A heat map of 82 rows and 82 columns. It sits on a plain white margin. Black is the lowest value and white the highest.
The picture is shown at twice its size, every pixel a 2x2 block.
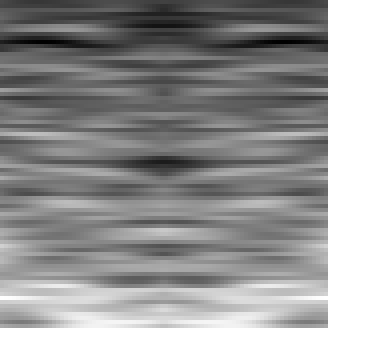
Slope: up to the bottom. Average level on the scale: 50%. Grain: streaks across. Lone odd cells: none. Mirror symmetry: left to right.
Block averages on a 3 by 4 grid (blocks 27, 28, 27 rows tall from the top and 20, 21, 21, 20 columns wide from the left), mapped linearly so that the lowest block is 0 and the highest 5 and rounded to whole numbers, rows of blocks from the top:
0000 | 3223 | 5555
